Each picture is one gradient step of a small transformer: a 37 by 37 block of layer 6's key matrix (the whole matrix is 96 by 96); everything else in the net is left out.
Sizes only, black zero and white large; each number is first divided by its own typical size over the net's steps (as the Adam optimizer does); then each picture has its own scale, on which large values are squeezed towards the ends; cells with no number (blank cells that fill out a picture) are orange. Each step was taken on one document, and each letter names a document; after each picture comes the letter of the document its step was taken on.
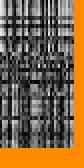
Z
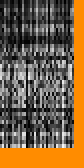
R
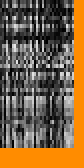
R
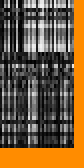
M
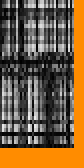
M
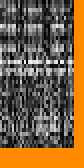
R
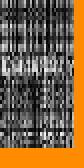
R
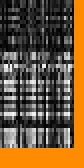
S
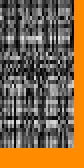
Z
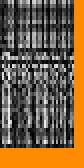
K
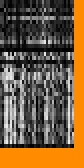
K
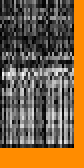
K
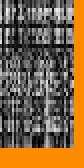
Z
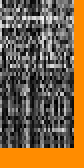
Z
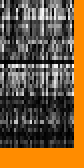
M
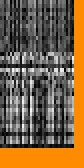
K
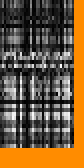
S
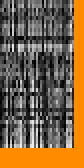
R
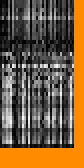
K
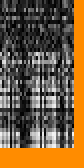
R
